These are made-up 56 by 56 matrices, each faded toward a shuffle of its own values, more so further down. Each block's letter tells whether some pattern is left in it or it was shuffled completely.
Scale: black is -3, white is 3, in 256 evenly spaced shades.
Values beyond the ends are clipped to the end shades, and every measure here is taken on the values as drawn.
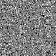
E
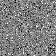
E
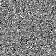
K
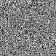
E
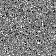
K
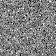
K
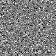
E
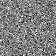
K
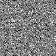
E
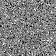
K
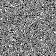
K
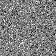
K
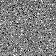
K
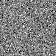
K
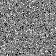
K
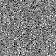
E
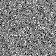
K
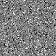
E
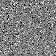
K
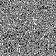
E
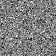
E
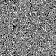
E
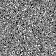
K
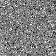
E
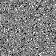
E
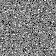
K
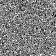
K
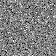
K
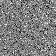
K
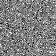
E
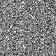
E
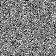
E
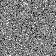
K
